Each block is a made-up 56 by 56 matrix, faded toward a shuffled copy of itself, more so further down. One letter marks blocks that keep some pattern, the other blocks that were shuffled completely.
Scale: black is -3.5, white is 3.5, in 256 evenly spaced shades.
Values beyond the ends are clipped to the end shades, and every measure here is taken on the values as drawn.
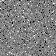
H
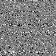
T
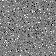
H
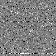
T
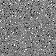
H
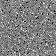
H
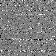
T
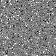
H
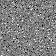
H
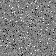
H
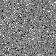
H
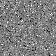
H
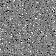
H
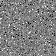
H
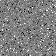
H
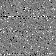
T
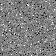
H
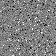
H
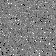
H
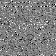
T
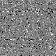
T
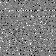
T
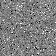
H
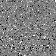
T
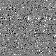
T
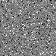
H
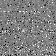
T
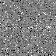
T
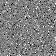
H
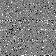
T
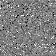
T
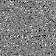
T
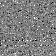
T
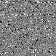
T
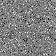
H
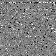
T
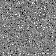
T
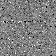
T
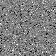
H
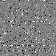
T
